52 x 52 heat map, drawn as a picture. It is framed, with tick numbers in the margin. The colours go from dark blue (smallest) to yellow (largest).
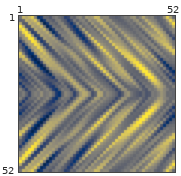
It is mirror symmetric from top to bottom. No single row or column stands out from its neighbours. The values follow a bell shape.
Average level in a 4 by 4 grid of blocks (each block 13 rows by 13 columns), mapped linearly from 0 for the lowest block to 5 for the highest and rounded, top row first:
3255 | 0343 | 0343 | 3255
